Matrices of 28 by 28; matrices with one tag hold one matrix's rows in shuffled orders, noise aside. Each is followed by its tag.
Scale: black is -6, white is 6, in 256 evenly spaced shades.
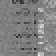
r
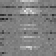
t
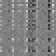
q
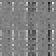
q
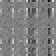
q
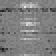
t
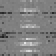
t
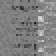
r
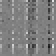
q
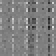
q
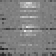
t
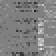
r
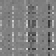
q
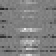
t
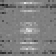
t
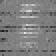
t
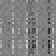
q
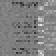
r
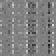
q
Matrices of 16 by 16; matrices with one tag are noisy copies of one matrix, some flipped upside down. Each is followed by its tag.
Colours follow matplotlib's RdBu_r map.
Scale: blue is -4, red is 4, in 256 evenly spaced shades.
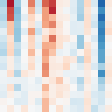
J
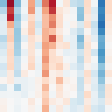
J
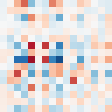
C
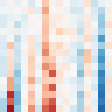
J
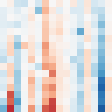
J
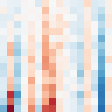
J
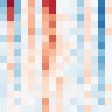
J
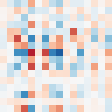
C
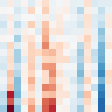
J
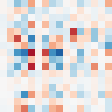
C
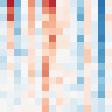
J
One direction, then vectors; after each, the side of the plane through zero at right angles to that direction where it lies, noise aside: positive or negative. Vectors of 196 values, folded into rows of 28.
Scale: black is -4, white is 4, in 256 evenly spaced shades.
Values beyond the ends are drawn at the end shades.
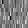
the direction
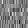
negative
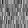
positive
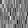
negative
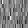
negative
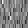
negative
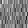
negative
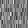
positive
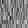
positive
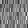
positive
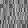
negative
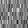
negative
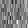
positive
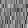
negative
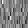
negative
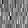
positive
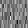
negative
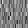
negative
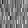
positive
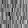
positive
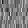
positive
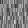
positive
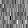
positive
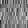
positive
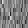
negative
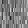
positive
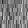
positive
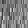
positive
